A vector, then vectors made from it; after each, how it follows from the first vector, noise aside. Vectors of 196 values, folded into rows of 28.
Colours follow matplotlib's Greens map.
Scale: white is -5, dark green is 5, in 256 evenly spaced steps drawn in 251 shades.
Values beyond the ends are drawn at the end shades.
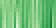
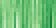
copied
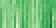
copied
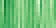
reversed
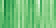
reversed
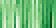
scaled up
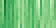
reversed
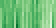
negated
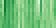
reversed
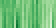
negated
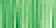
negated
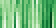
scaled up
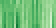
negated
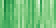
reversed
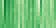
reversed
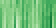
copied
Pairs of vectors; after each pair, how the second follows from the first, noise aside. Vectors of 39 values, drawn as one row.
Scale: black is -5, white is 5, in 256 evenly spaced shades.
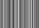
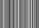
copied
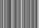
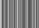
reversed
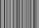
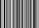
scaled up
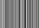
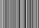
copied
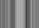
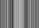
reversed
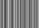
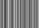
copied
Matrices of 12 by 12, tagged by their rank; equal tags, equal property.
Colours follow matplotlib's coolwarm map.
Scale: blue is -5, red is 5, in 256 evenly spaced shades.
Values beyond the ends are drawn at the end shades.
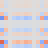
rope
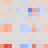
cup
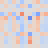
cup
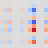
rope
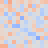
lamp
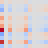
rope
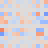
cup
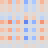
rope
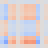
rope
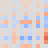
cup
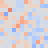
lamp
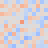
lamp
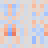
cup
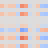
rope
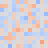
lamp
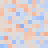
lamp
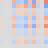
rope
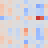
cup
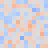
lamp
